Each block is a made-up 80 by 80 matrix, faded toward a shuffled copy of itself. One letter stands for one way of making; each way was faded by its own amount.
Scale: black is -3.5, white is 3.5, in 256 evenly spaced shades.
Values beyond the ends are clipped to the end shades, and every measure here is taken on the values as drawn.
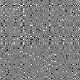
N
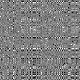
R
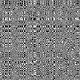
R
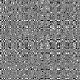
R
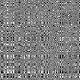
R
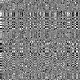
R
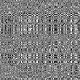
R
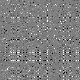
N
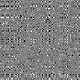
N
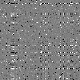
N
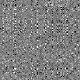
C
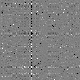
N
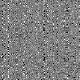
C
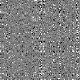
C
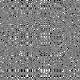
N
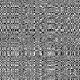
R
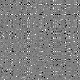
N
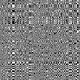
R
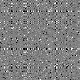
N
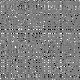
N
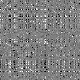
N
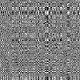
R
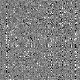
C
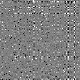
N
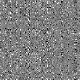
C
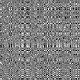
R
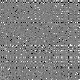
N
